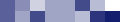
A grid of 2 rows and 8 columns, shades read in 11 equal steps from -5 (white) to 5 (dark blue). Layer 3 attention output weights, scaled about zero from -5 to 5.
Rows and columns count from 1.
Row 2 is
2 -1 3 -1 -1 -2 4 5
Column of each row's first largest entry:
6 8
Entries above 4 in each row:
0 1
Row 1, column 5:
-1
